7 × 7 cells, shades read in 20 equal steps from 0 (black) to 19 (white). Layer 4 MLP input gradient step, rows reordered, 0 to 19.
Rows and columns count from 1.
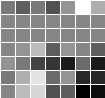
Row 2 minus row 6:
1 -3 -7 2 -1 7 7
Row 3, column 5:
10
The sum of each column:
69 74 81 51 62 60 46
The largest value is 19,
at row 1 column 6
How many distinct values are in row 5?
6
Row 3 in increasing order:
10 10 10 10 10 10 10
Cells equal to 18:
0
